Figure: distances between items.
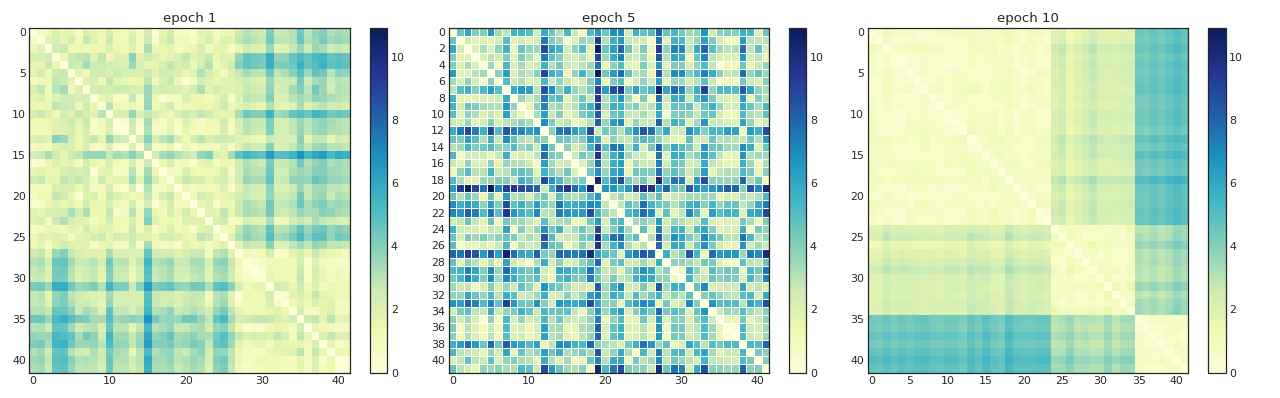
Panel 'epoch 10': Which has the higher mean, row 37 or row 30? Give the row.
37
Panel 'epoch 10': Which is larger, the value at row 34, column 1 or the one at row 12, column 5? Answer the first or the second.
the first
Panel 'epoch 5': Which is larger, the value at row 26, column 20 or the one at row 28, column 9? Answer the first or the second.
the first
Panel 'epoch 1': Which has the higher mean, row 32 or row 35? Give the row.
35
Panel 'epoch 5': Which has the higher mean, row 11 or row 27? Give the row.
27
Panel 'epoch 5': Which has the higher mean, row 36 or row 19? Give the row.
19
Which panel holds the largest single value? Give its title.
epoch 5
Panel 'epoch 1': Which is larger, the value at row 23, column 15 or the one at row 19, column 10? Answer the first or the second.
the first
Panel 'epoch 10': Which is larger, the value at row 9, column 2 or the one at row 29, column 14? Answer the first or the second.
the second
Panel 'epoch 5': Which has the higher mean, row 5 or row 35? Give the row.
5
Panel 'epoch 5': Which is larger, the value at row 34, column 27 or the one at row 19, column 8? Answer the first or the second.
the second
